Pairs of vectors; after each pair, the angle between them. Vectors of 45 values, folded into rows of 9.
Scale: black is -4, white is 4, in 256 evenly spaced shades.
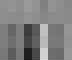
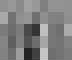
nearly parallel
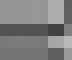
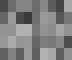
partly opposed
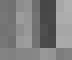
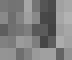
nearly parallel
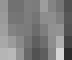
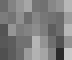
nearly opposite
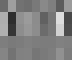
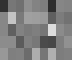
orthogonal
